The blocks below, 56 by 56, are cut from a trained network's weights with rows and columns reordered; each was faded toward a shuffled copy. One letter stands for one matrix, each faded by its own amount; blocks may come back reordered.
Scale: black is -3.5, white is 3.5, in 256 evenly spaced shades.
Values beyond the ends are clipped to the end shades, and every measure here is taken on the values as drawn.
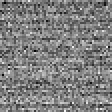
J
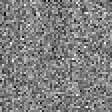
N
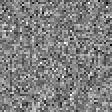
N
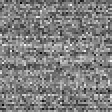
J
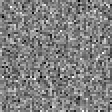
N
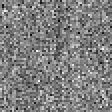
N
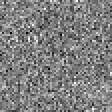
N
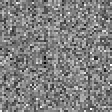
N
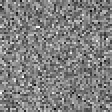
N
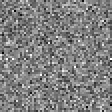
N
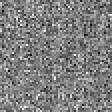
N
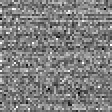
J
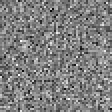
N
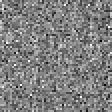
N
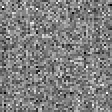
N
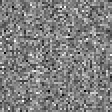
N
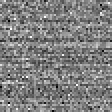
J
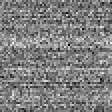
J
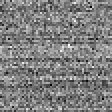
J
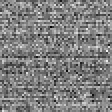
J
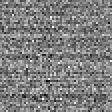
J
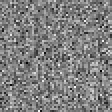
N
